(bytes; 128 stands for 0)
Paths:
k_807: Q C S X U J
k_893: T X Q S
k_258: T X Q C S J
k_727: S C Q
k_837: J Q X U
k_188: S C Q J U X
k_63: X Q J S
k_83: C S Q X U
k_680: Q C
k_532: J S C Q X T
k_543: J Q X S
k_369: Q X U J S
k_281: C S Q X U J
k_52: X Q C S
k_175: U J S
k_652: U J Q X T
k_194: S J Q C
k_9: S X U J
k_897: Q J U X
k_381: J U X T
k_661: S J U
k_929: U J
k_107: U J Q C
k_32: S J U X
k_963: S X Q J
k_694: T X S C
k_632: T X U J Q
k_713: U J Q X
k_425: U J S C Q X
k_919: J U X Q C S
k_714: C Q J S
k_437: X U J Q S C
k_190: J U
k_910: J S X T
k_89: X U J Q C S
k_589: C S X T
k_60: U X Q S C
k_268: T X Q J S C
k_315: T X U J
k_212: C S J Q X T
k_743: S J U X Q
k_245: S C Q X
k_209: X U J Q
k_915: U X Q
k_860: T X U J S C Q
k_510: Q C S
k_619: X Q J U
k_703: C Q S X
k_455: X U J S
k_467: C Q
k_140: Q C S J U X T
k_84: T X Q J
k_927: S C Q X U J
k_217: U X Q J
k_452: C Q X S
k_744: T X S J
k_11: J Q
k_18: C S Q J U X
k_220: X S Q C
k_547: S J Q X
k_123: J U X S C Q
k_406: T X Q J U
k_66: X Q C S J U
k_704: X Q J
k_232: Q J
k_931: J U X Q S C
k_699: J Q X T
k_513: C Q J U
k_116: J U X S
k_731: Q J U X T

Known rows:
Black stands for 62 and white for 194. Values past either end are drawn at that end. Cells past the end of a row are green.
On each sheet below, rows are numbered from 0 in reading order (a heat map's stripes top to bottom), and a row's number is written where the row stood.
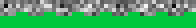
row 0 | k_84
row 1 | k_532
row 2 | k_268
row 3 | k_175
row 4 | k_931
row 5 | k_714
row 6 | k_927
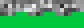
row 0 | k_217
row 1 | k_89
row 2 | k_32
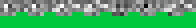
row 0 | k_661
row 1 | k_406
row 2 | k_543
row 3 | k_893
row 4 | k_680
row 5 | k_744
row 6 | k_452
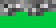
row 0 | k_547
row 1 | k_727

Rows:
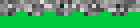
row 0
k_713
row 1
k_589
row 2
k_704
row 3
k_18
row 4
k_60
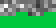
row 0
k_116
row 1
k_467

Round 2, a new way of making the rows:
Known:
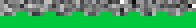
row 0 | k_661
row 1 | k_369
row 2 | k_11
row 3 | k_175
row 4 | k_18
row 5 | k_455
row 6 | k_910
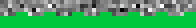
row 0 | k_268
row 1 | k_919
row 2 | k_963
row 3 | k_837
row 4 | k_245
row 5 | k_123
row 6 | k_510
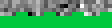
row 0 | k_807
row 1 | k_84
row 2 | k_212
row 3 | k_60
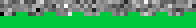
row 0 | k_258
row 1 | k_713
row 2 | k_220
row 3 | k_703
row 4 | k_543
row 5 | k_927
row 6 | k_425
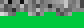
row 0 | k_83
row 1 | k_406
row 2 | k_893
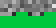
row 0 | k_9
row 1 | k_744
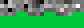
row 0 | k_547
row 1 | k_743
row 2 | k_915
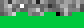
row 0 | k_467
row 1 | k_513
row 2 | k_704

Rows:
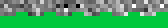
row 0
k_190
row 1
k_217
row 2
k_652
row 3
k_931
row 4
k_727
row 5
k_52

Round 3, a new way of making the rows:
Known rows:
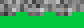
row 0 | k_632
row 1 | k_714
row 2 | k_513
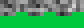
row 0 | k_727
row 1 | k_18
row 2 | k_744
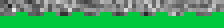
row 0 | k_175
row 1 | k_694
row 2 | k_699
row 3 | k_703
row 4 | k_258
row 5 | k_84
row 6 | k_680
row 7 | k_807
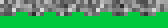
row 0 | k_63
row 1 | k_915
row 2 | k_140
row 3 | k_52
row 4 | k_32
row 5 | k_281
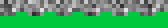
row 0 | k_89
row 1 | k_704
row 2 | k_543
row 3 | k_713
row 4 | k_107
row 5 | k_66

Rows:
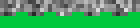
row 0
k_268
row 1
k_860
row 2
k_510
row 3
k_217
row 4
k_315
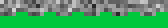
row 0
k_837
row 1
k_188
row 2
k_369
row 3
k_661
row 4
k_467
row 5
k_232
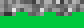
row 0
k_652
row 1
k_60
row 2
k_919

